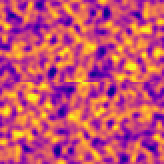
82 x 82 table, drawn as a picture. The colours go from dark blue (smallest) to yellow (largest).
Odd rows or columns: none. Grain: blotchy. Seam: none. Slope: none. Histogram: bell-shaped. Symmetry: a half turn.
